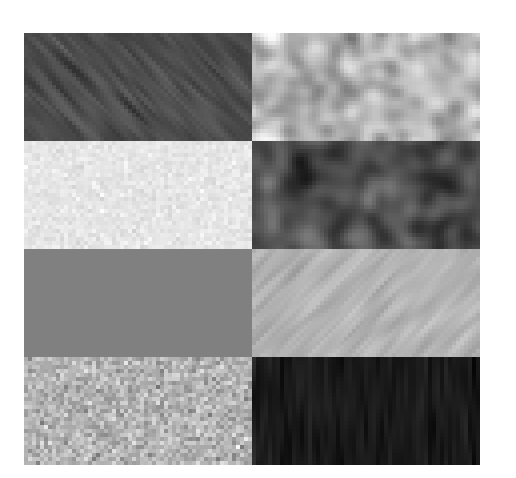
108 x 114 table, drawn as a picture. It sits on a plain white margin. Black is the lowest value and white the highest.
The table splits into 4 rows of 2 panels. Panel 1,1: low, slanting down to the right, faint in contrast. Panel 1,2: high, blotchy. Panel 2,1: very high, fine-grained, faint in contrast. Panel 2,2: low, blotchy. Panel 3,1: middling, flat. Panel 3,2: high, slanting up to the right, faint in contrast. Panel 4,1: high, fine-grained. Panel 4,2: very low, streaked downward, faint in contrast.
